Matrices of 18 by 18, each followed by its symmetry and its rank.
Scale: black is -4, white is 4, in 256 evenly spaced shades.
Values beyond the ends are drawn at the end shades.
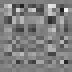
neither, rank two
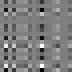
neither, rank one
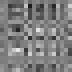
neither, rank two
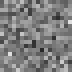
neither, full rank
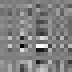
neither, rank two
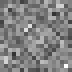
symmetric, full rank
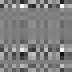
neither, rank one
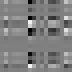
neither, rank one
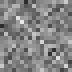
symmetric, full rank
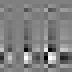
neither, rank one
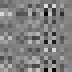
neither, rank two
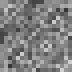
symmetric, full rank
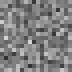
neither, full rank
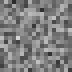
neither, full rank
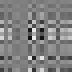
neither, rank one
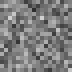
neither, full rank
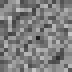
symmetric, full rank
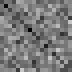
symmetric, full rank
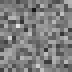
neither, full rank
